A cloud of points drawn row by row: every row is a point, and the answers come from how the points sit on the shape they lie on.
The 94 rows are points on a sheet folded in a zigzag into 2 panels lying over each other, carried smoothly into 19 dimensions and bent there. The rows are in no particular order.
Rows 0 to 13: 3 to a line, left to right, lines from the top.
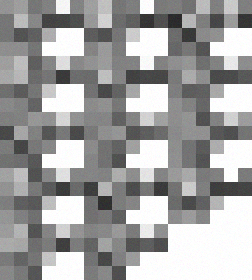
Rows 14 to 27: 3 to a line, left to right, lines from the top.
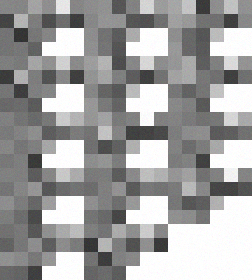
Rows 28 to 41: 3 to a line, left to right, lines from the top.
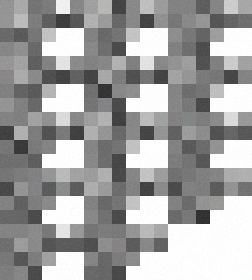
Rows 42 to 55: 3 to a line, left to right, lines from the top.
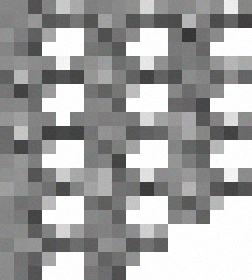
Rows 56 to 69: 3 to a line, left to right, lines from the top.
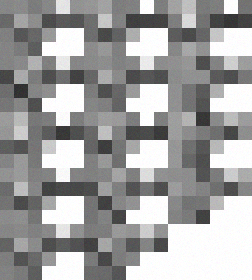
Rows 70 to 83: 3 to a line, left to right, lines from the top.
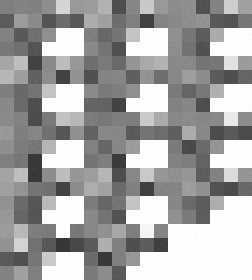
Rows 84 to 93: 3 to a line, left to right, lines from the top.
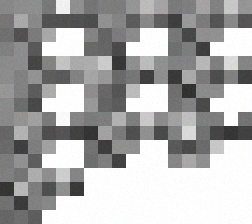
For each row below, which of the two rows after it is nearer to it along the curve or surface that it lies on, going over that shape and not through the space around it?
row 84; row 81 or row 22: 22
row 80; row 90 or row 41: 90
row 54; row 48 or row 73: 48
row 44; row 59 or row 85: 59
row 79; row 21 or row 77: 21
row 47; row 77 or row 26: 26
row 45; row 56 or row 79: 56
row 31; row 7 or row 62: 7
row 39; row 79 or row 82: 82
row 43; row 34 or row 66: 34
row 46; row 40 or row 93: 40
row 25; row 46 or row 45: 45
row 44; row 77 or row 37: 37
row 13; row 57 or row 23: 57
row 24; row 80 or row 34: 34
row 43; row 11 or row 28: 11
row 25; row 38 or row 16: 16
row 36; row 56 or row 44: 56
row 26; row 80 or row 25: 25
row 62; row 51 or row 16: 51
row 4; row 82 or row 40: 82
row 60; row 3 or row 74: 74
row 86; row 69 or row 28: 69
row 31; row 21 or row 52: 21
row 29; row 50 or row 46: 46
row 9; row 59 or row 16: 16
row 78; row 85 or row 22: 85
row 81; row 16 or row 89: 16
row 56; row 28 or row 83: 83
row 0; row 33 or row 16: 16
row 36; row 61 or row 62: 61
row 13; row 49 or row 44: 49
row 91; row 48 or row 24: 48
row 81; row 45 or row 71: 45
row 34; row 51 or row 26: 26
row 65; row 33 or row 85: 85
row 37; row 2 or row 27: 27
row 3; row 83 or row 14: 83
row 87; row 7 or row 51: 7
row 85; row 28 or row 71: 28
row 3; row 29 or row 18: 29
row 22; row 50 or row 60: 60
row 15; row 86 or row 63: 63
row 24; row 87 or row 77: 87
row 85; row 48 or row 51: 48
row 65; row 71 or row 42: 42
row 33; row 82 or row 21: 82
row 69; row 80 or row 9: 9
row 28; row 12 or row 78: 12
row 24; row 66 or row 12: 66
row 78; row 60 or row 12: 60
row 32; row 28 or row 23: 28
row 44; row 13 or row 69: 69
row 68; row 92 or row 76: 92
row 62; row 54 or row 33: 33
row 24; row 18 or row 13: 18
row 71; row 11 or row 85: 11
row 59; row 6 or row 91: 91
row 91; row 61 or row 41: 41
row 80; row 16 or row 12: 12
